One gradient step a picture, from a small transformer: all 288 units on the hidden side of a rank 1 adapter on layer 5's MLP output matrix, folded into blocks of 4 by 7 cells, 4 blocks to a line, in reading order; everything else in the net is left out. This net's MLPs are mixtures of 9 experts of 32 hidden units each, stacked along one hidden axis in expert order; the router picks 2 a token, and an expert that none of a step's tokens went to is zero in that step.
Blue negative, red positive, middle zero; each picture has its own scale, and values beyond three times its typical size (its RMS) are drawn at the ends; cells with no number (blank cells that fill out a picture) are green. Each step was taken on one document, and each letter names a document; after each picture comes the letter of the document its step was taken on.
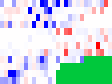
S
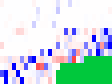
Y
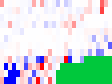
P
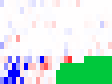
P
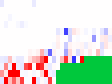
Y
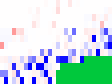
Y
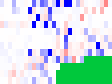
S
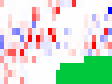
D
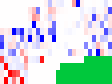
D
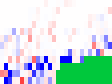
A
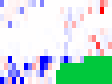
P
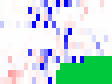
S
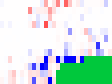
S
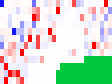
D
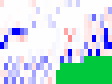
A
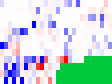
A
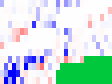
A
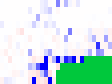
S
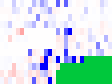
S
